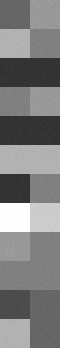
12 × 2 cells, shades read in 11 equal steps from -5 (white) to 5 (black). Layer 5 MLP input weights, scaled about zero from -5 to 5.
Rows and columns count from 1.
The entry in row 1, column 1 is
1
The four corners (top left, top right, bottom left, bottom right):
1 -1 -2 1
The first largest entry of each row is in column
1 2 1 1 1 1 1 2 2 1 1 2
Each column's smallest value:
-5 -3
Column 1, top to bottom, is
1 -2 3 0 3 -2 3 -5 -1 0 2 -2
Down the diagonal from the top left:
1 0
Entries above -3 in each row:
2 2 2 2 2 2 2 0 2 2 2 2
